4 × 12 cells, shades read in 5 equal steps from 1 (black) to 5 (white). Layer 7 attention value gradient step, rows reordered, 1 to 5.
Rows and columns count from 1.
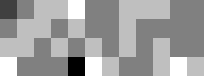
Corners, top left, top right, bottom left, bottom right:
2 3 5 4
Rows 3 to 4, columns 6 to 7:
4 3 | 5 4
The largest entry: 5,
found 4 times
